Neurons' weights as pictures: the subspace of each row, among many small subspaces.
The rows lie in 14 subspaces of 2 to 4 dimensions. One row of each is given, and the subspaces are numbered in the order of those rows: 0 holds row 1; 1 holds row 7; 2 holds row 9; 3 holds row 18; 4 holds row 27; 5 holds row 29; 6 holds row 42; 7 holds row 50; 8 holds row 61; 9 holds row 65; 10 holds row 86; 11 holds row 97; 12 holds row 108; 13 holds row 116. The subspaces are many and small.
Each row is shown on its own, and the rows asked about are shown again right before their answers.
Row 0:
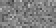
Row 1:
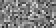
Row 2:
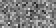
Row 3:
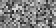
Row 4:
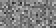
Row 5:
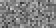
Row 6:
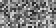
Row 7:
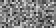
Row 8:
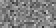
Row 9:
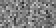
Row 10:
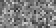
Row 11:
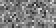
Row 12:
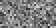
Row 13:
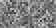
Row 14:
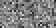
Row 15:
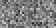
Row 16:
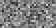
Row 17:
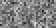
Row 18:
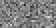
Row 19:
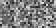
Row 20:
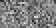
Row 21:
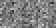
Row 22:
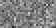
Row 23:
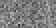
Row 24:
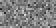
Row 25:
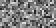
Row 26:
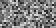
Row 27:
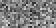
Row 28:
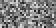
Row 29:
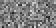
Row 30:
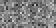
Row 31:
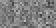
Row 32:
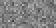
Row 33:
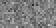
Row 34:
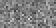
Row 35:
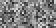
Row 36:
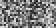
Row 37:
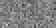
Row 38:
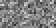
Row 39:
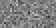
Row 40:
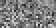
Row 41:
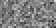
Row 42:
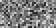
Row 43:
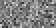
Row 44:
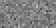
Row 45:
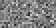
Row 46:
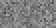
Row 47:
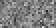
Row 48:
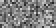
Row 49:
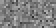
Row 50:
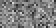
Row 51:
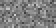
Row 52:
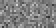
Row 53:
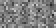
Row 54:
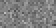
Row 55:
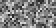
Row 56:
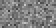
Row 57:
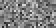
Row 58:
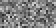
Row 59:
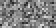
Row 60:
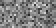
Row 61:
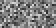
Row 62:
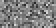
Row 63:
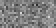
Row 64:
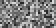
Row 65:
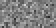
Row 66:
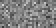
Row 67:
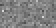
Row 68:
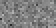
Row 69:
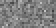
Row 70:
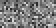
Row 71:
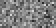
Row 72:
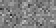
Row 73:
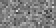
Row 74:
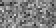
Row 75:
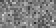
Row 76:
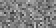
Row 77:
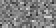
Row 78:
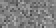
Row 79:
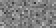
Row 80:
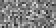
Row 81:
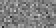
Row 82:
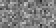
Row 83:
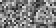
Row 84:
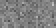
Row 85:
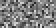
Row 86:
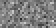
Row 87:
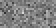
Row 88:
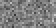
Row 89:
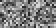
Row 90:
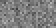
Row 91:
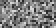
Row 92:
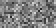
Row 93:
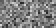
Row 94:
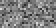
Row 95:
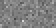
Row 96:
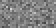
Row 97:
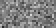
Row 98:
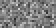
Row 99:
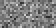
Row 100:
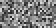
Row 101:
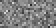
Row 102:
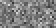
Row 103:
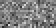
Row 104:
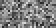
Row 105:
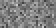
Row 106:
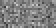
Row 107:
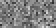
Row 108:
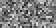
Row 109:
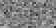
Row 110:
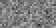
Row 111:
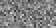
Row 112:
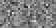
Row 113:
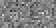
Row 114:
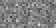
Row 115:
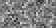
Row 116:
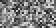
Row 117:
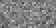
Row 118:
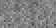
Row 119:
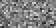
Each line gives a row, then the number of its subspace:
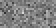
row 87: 6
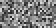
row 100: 12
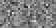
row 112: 8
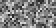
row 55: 6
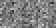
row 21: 10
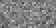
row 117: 4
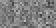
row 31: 13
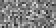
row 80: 0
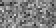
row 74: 9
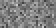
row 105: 11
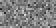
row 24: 6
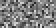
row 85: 9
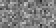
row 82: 9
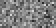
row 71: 10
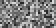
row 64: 3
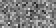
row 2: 12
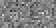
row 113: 7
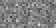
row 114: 2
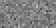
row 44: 12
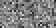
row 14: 7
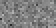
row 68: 10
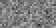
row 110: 13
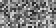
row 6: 6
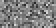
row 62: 0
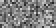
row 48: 1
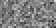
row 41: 10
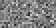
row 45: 0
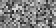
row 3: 6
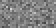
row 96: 4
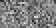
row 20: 1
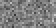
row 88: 7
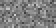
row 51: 7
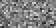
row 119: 4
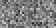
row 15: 10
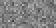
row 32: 2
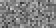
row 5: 1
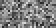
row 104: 5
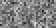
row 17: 8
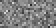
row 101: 6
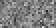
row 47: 1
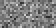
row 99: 3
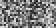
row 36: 10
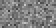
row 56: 5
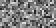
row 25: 9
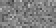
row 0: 12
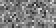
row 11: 7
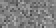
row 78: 11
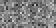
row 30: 2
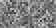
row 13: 1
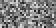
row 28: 11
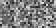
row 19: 11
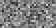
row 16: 8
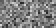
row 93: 3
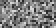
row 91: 10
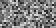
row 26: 13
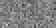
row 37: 5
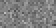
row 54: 5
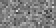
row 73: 13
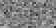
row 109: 4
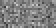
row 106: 10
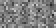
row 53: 2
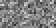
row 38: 9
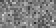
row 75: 1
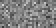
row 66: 6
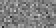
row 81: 8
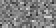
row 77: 3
